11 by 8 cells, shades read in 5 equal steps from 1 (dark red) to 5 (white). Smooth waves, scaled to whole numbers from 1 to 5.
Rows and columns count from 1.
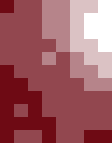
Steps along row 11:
up same down up same down same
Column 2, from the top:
2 2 2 2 2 2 1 1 2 1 2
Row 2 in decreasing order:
5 5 4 3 3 2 2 2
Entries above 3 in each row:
3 3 3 3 2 1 0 0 0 0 0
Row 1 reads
1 2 2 3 3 4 4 5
